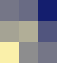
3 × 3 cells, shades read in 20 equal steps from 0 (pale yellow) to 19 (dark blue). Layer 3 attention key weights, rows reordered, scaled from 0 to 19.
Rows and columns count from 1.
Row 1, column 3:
19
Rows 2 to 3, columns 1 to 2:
7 6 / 0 9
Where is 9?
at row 3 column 2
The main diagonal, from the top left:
11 6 11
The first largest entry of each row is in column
3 3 3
